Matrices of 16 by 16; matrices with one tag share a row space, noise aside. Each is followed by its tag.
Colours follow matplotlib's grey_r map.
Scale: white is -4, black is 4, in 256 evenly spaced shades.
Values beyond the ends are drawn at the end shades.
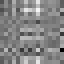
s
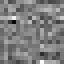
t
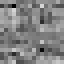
t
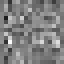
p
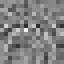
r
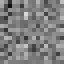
r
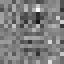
s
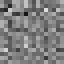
r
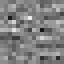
t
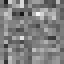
p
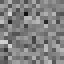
r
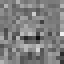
s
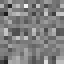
r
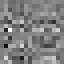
p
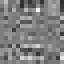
s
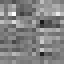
t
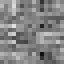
t
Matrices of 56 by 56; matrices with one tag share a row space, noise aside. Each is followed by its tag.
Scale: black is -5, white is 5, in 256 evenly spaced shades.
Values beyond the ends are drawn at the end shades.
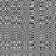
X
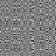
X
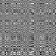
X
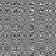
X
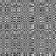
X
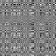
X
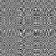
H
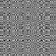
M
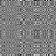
H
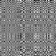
H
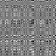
X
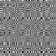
M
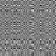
X
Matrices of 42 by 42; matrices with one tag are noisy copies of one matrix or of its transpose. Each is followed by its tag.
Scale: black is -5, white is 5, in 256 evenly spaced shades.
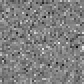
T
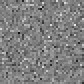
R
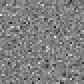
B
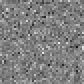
T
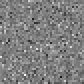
R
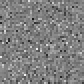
R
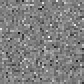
R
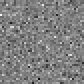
B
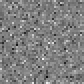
T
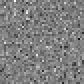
B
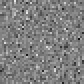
B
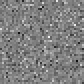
R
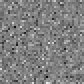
T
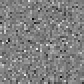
R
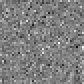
T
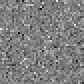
R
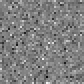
T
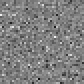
B
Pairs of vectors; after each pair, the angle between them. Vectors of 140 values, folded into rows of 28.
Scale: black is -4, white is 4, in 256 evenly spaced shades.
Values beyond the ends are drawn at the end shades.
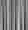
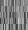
partly aligned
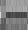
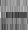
nearly parallel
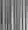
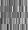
partly aligned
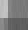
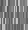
orthogonal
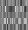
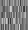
orthogonal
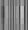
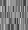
orthogonal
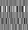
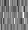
partly opposed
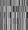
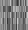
nearly opposite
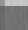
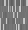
orthogonal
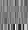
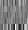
nearly parallel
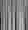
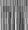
nearly opposite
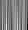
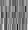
partly opposed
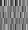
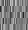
partly opposed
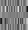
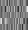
nearly opposite
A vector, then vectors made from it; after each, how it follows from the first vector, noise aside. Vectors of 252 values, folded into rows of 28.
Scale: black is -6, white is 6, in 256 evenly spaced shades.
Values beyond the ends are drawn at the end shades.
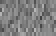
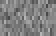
wrapped around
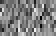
scaled up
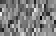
scaled up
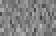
sign-scrambled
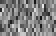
scaled up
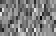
scaled up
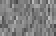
wrapped around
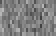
sign-scrambled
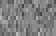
wrapped around
